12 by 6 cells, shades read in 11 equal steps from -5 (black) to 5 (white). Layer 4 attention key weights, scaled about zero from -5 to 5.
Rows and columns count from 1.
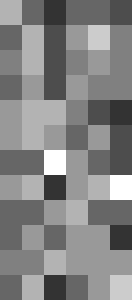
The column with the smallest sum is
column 3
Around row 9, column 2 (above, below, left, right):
2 1 -1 1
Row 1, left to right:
2 -1 -3 -1 -1 -2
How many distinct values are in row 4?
4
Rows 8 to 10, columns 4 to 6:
1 2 5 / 2 -1 -1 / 1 1 -3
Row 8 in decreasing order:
5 2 2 1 1 -3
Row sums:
-6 3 1 -1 0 2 1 8 -1 -2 5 1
